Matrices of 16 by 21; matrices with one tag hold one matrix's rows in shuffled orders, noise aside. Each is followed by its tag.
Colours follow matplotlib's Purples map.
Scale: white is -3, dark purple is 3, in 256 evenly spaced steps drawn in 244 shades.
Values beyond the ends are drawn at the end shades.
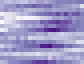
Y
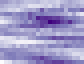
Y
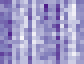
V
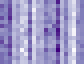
V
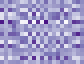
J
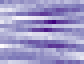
Y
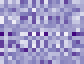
J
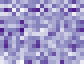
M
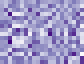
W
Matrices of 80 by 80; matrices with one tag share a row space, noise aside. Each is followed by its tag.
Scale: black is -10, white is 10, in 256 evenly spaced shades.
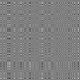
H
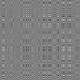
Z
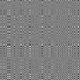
H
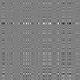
Z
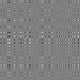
H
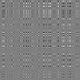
Z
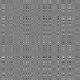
Z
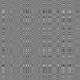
Z
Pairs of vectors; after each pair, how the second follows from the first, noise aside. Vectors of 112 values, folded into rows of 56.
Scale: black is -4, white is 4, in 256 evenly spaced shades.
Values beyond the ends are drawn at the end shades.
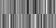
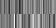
shuffled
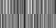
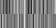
negated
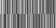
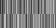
negated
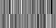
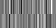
negated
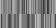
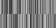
shuffled
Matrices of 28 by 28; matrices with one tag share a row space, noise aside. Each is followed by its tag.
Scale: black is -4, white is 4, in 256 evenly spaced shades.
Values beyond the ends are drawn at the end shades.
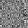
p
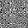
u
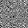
u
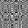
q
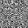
q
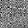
u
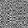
u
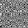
u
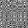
u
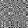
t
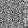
p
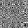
p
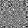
t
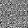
u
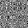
u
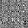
p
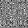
u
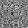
q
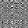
q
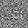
q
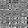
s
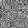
u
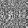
t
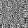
p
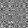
t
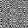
u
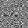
q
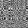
t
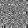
t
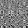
t
